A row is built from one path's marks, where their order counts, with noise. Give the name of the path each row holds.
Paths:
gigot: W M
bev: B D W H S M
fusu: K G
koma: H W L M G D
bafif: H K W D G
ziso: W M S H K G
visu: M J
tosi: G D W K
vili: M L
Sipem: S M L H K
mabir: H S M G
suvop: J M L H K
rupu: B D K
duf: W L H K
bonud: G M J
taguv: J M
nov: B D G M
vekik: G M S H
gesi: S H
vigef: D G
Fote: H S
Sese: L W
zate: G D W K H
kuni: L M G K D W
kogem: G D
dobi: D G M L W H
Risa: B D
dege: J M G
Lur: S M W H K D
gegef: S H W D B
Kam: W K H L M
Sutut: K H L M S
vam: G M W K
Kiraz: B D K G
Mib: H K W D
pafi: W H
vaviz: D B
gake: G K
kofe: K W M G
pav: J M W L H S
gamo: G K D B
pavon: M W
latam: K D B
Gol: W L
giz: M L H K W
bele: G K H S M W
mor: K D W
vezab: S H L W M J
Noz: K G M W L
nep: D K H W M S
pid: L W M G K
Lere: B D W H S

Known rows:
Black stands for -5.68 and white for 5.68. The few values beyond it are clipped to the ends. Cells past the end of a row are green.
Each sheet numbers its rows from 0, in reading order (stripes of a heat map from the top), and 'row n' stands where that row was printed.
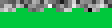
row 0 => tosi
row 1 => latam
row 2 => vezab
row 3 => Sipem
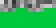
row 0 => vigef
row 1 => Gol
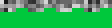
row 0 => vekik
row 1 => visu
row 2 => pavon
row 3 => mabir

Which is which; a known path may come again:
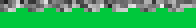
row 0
vezab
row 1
visu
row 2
pid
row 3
duf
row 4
pavon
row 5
latam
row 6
Gol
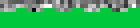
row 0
Sese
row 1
Sutut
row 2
vigef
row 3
tosi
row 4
nov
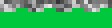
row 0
pafi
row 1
Noz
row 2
taguv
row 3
dobi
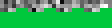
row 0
dege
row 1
Sipem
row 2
vekik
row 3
bev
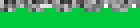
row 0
mabir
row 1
pav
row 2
ziso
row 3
Risa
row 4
gegef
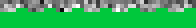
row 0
giz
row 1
gamo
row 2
Kam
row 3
bafif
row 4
mor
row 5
gesi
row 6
vam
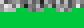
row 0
zate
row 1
Kiraz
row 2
kogem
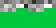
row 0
Lur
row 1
nep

